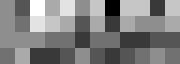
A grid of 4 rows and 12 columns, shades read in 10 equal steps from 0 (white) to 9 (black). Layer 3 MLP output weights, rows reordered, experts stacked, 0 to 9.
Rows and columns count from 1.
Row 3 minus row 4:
-1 1 -3 -2 -1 3 -1 -2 1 2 2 1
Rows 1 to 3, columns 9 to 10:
2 2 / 3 4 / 7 7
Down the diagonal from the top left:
4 5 4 7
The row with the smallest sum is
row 1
